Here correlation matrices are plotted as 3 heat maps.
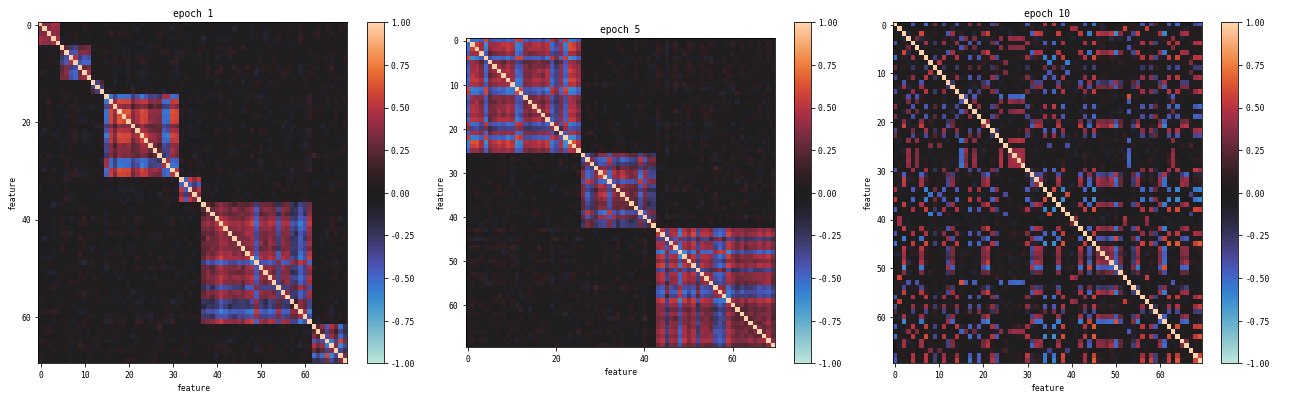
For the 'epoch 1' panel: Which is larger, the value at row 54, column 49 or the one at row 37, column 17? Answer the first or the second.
the first
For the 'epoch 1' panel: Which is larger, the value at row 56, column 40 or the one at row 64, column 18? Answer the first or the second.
the first
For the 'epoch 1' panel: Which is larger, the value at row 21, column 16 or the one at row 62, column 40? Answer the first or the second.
the first
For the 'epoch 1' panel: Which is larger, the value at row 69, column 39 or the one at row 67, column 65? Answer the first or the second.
the first
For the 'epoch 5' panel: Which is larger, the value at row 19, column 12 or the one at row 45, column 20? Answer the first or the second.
the first
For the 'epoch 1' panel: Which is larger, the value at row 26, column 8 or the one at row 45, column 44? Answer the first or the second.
the second
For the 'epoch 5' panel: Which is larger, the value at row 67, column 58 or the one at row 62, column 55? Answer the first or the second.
the second
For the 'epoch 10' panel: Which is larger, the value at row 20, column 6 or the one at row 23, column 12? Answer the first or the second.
the first
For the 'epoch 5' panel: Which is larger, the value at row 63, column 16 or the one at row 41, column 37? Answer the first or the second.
the first
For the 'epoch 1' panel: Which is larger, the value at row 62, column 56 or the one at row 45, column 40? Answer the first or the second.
the second
